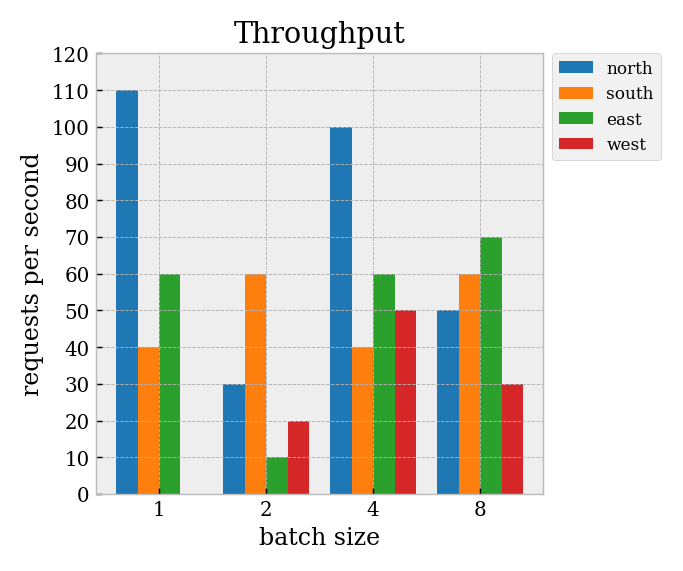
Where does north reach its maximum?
1
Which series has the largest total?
north
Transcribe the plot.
Title: Throughput
x-axis: batch size, ticks 1 2 4 8
y-axis: requests per second, ticks 0 10 20 30 40 50 60 70 80 90 100 110 120
Legend: north, south, east, west
Values:
north: 110 30 100 50
south: 40 60 40 60
east: 60 10 60 70
west: 0 20 50 30
